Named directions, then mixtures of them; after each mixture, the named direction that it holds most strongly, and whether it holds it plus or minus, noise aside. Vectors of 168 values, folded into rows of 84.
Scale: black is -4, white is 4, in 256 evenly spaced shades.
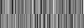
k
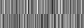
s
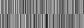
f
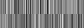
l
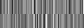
k, plus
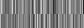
k, minus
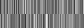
f, minus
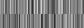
s, plus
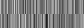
f, plus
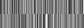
f, minus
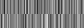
s, minus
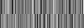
k, plus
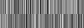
l, plus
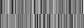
k, plus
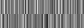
s, plus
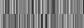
k, minus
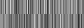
l, plus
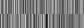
f, plus
